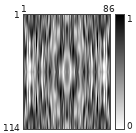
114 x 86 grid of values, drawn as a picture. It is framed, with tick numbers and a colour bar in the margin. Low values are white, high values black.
Average level on the scale: 50%. Mirror symmetry: left to right and top to bottom. Grain: streaks running down. Histogram: bell-shaped.
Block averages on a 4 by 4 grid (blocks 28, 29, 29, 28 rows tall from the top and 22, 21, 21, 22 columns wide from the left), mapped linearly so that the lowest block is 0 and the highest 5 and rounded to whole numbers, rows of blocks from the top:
5 2 2 5 / 0 2 2 0 / 0 2 2 0 / 5 2 2 5
